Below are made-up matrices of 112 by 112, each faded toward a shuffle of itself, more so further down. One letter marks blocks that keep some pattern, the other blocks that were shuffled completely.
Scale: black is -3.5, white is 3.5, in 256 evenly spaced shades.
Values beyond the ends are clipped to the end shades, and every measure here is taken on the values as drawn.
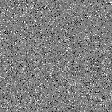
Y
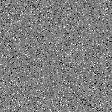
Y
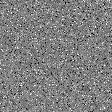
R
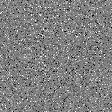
Y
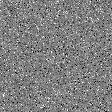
R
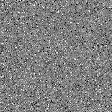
Y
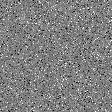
R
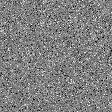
R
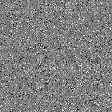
Y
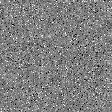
Y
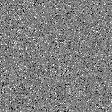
Y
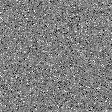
R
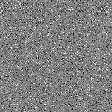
Y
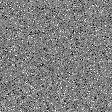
R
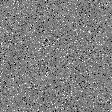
R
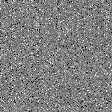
Y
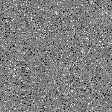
Y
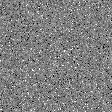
R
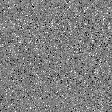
Y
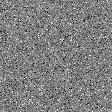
R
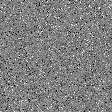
R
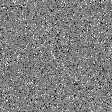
R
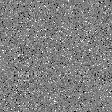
Y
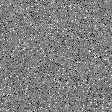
R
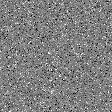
R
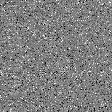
Y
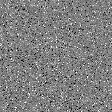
Y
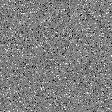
Y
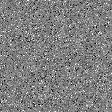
Y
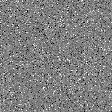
Y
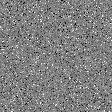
R
